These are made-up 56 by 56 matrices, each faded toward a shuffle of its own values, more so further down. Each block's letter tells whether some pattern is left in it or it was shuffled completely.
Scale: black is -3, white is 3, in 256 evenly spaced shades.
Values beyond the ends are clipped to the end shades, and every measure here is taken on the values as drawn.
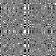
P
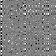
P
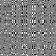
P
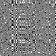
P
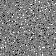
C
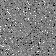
C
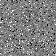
C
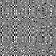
P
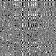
P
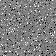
C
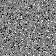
C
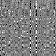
P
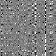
P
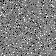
C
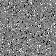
C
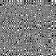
P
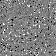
C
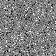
C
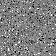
C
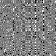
P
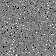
C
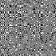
P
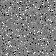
C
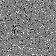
C
